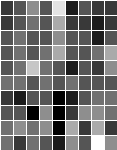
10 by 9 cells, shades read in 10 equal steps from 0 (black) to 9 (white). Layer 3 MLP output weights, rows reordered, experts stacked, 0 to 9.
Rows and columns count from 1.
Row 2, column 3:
4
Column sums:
30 33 36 37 32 28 30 37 36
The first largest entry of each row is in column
5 5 5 5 3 1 8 4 6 8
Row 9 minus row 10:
0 3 0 2 -1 1 -1 -3 -3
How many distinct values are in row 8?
5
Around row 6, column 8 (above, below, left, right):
2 4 3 3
